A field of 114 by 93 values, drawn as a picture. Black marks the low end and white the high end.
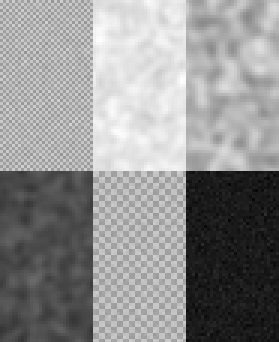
The table splits into 2 rows of 3 panels. Panel 1,1: high, checkered. Panel 1,2: very high, blotchy, faint in contrast. Panel 1,3: high, blotchy. Panel 2,1: low, blotchy, faint in contrast. Panel 2,2: high, checkered. Panel 2,3: very low, fine-grained, faint in contrast.
